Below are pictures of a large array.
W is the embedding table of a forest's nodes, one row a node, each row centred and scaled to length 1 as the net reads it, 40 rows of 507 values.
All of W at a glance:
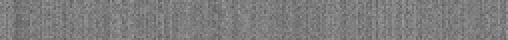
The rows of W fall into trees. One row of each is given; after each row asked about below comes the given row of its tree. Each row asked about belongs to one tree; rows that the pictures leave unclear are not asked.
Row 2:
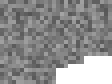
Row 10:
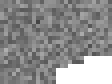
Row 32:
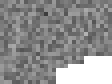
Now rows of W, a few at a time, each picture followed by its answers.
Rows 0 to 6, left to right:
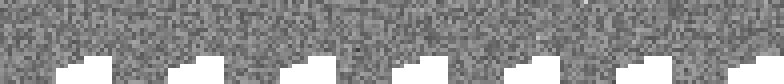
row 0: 2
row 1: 2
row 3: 32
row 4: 2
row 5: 10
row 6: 2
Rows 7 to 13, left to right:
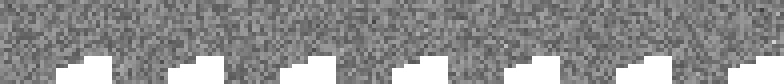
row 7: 2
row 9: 32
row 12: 2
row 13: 10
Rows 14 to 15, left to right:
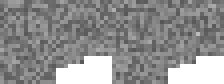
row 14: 32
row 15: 32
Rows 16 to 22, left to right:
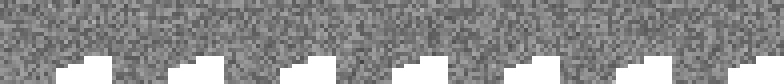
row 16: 2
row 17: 32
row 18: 2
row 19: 32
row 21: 32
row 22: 2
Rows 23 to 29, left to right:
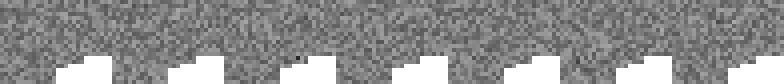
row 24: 2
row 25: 32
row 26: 32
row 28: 10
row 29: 32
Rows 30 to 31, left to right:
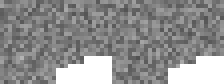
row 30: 2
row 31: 32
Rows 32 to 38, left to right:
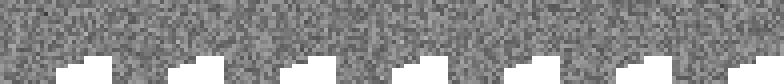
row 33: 2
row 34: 10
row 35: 2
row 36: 2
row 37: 2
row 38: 32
